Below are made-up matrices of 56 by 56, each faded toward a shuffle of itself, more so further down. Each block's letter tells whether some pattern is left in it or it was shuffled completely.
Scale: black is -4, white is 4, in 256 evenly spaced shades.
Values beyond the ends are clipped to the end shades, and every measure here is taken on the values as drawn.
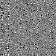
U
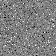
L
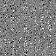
U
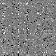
U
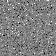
L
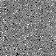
U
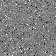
L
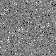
L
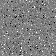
L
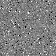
L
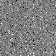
U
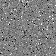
L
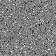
L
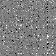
U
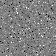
L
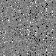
U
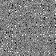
U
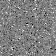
L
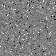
L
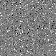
U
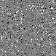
U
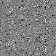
U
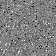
L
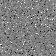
L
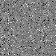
U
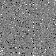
U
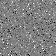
L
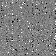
U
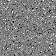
L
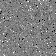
L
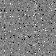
U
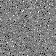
L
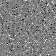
L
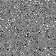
L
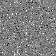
U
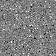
U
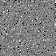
U
